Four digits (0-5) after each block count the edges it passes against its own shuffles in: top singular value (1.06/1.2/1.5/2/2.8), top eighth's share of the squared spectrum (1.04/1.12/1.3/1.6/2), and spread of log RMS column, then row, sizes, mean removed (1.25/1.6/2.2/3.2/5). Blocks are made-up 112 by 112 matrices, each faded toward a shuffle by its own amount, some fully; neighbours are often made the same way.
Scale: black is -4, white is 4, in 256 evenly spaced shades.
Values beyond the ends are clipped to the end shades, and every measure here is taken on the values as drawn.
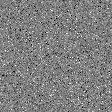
0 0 0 0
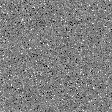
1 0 1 0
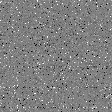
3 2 0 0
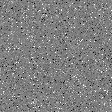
2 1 0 0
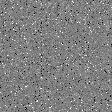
3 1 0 0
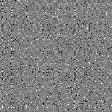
4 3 2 1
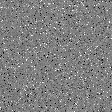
0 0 0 0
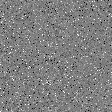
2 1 0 0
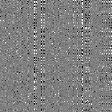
5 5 4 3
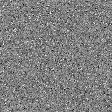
3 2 0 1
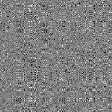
5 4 3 3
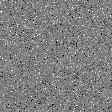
0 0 0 0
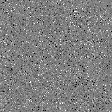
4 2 1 1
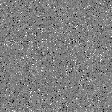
3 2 1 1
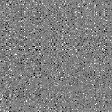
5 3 2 2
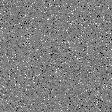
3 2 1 0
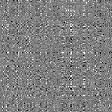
5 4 3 3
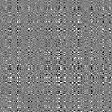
5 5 4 4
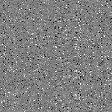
4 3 2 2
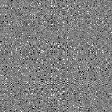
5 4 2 3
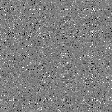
4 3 2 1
